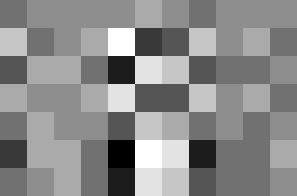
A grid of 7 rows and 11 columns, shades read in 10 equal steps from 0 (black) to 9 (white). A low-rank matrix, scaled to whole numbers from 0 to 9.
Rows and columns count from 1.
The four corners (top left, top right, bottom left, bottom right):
4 5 4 5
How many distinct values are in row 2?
7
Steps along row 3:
up same down down up down down up same up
